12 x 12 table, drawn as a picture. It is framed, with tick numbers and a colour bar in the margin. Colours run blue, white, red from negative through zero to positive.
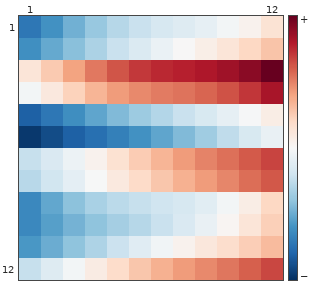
Horizontal stripes repeat 3 times down the table. Values rise toward the right. Overall the values sit about 50% of the way up the scale. Streaks run across, left to right. The ninth with the highest average is the top right. Neither half mirrors the other. The middle left is the ninth with the lowest average.
